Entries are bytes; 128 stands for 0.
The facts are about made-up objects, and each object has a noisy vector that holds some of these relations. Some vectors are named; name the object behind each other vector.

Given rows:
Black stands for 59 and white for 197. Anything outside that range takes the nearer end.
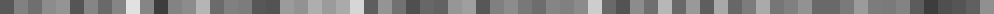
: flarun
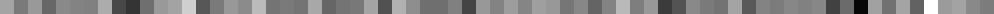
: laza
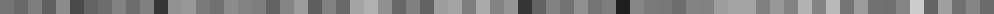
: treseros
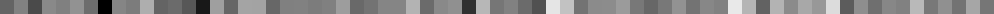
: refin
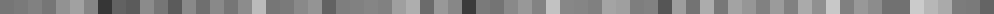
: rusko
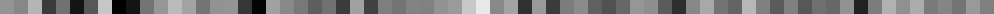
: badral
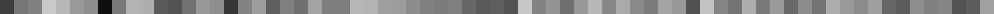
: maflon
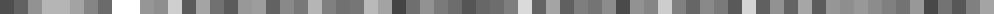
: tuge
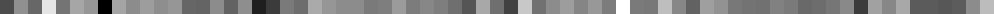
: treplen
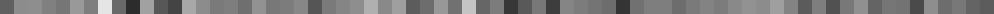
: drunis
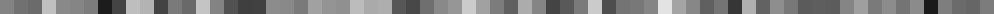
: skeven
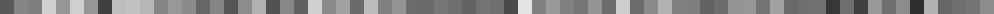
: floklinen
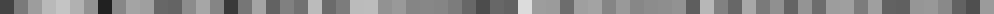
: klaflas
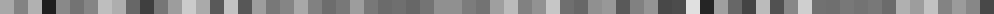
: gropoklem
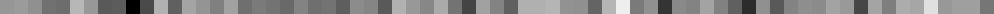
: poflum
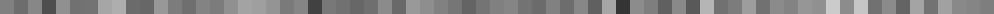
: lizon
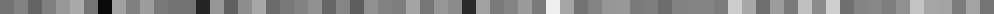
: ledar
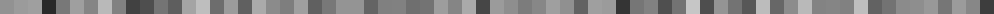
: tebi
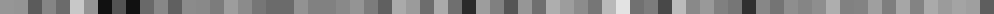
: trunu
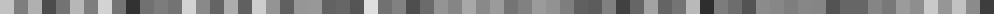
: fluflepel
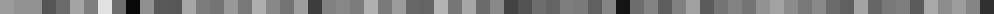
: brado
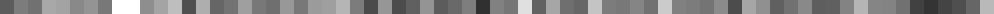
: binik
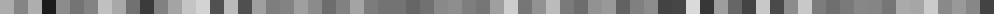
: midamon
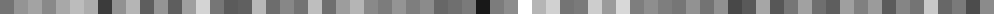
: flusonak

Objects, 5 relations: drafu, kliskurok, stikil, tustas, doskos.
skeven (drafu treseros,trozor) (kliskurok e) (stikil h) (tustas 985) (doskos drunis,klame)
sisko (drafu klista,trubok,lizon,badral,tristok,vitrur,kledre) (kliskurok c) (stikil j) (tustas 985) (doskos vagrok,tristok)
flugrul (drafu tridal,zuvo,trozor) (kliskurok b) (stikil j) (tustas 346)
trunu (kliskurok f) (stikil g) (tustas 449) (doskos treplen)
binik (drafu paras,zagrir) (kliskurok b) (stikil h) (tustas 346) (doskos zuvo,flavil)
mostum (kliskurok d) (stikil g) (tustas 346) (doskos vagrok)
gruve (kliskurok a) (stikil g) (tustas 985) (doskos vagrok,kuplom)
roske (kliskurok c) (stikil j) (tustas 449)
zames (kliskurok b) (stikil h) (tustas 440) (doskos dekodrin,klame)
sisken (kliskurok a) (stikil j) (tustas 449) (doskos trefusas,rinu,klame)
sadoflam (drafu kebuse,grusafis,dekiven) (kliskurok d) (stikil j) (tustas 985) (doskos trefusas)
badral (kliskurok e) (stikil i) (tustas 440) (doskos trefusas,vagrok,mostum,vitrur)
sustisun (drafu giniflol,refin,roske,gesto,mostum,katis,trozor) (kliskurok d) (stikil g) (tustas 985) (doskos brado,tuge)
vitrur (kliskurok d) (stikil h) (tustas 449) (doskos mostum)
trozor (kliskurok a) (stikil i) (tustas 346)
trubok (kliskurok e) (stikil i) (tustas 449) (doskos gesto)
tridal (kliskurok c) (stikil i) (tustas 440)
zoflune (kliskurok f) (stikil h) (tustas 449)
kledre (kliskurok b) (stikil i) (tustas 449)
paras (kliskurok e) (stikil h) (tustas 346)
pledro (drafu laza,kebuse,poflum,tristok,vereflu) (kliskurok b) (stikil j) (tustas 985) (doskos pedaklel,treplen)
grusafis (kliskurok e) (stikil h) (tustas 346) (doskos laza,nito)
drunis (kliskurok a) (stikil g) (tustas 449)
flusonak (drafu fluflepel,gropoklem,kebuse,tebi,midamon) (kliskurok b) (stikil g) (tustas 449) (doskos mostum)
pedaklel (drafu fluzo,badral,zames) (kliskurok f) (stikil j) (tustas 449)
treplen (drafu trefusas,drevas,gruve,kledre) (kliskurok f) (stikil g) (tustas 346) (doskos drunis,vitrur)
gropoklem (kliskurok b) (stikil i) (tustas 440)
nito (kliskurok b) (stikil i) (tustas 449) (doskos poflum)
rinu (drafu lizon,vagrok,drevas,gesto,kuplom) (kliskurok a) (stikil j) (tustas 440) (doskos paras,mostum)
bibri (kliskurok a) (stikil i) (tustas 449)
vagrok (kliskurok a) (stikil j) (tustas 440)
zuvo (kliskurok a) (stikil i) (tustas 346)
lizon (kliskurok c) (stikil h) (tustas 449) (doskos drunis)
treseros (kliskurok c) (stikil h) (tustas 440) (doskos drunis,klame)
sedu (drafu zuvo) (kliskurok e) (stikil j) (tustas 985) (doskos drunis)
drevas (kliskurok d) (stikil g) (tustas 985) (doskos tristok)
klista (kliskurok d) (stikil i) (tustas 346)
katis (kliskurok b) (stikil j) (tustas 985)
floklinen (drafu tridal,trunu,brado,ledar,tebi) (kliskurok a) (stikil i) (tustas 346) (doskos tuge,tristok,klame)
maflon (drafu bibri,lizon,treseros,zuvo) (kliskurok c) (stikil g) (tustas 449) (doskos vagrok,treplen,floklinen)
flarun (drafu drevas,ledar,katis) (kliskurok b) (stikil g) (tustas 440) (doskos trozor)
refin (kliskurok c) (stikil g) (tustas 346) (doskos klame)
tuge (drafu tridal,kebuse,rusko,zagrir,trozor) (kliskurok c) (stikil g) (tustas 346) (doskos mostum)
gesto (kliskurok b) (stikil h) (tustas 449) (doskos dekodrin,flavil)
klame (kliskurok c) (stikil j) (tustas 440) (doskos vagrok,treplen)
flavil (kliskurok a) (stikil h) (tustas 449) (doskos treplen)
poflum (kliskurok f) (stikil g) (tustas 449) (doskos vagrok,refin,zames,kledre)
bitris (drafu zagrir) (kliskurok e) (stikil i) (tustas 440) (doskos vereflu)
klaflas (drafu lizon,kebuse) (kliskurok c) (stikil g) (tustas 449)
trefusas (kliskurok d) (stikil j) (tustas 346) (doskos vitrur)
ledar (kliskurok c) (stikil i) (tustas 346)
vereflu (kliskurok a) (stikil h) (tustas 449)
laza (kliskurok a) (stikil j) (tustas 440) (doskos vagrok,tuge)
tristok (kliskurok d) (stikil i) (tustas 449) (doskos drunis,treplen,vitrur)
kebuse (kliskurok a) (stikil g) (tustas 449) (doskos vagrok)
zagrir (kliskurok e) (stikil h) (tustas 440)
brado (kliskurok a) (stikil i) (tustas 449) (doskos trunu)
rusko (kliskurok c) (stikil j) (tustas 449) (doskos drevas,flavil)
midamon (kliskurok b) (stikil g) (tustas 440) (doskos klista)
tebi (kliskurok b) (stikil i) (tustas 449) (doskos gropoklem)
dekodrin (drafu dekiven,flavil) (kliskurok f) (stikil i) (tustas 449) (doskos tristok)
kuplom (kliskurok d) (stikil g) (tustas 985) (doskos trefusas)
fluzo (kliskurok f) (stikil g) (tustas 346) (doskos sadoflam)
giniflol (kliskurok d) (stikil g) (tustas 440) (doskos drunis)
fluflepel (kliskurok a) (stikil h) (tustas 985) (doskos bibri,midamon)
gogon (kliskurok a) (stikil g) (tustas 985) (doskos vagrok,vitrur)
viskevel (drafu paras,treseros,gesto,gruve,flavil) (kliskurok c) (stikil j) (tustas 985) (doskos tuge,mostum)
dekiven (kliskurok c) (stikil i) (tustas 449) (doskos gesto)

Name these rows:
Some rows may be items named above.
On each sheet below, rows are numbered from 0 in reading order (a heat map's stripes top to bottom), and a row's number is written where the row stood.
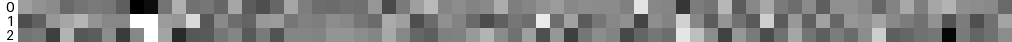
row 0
trubok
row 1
tuge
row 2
sustisun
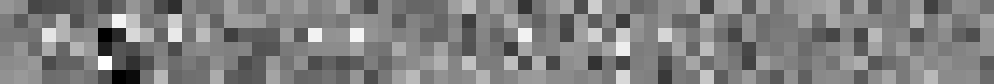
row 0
katis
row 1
klame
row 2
bitris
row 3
zoflune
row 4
tristok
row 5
trubok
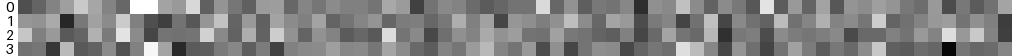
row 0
tuge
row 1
tebi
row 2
fluflepel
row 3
sustisun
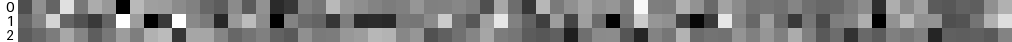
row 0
treplen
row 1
fluzo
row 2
rinu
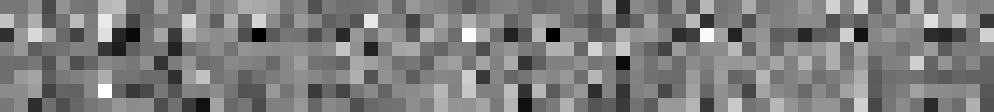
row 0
lizon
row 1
fluflepel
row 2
pedaklel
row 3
gesto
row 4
treseros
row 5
nito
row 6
tristok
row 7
mostum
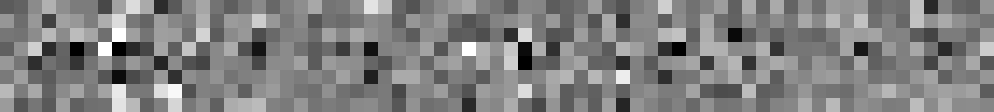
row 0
viskevel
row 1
dekiven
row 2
dekodrin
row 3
zames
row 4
giniflol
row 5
kledre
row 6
grusafis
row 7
tridal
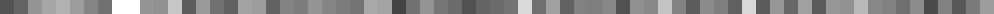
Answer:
tuge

